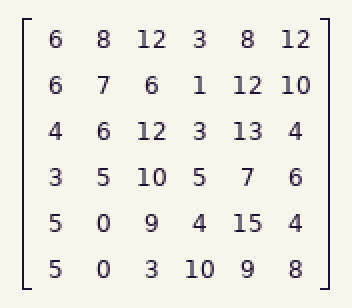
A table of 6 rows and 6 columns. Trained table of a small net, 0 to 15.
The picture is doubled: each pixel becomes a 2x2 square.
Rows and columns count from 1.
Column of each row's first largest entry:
3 5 5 3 5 4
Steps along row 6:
down up up down down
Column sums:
29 26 52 26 64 44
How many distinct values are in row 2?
5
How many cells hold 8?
3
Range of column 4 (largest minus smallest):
9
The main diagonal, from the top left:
6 7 12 5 15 8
